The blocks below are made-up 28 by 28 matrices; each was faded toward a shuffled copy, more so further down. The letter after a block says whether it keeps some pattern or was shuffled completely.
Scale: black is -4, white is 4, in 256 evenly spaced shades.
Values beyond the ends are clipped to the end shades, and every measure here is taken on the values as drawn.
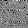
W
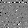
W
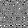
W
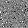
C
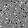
C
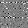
W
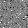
C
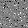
C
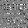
W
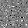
W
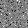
C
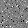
C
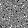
C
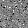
C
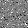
C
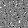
C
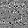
W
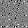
W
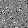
C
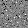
C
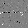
W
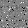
W
